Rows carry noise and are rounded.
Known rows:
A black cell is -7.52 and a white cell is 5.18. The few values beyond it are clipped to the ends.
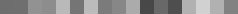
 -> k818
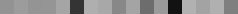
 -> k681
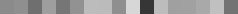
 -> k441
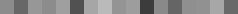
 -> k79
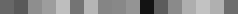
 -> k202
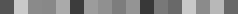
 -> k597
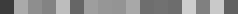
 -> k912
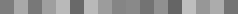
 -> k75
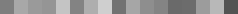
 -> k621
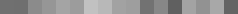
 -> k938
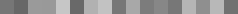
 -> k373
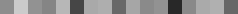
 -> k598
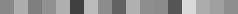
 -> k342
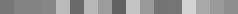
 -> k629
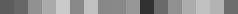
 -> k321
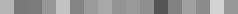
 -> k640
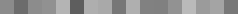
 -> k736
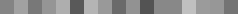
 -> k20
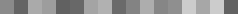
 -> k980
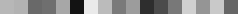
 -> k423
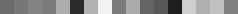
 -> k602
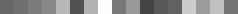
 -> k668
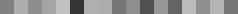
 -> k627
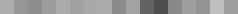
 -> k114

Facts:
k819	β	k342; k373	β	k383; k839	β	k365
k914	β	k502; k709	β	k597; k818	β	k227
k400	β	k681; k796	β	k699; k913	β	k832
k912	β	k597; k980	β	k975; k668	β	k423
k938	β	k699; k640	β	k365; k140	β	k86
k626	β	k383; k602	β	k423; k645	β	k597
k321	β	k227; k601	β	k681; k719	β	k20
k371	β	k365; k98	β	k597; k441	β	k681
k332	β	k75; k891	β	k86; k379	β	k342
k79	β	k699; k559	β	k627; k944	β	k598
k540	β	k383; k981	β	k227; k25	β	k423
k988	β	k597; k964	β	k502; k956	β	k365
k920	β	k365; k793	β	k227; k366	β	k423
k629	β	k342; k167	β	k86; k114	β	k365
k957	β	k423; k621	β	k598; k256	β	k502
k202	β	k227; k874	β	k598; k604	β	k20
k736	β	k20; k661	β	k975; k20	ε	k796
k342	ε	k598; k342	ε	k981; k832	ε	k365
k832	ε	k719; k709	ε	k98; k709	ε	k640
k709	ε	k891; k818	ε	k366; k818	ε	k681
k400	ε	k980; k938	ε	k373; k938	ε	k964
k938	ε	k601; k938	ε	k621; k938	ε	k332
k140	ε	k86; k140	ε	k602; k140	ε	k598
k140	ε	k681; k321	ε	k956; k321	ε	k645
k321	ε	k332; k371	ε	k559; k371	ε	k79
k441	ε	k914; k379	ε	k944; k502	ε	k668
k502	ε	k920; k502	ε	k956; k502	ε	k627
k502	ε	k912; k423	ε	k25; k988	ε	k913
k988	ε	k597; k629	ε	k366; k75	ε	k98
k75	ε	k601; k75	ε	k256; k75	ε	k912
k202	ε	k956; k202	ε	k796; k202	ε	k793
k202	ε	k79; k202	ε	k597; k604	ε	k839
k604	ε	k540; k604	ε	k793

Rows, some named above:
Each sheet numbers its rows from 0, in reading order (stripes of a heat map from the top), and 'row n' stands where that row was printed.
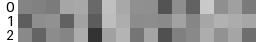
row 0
k502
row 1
k140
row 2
k540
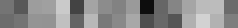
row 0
k793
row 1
k818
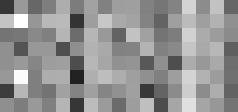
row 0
k709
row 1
k365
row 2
k629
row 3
k400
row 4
k699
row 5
k832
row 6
k988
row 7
k379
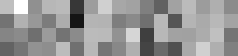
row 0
k365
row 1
k86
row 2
k441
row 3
k818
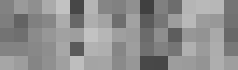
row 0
k227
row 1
k604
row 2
k938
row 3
k661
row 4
k371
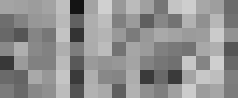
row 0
k719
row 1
k332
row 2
k891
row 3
k874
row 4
k98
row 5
k981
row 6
k819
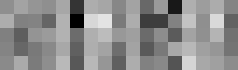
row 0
k681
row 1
k25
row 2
k601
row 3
k604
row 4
k342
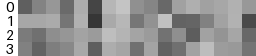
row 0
k167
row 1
k944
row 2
k938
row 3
k604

